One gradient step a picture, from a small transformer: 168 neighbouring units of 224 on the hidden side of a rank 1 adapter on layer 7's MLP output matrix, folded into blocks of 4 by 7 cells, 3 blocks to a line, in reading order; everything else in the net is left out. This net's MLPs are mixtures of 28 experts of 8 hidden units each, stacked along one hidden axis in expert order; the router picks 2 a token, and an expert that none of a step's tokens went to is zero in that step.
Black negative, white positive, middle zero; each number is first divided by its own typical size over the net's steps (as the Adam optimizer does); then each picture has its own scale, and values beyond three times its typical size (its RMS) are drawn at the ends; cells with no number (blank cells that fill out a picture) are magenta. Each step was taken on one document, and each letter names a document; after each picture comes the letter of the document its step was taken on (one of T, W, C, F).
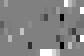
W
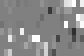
W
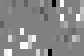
W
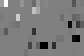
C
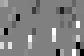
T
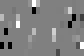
T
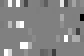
W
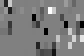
W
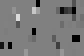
T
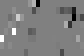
T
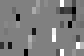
T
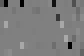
C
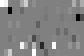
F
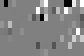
W
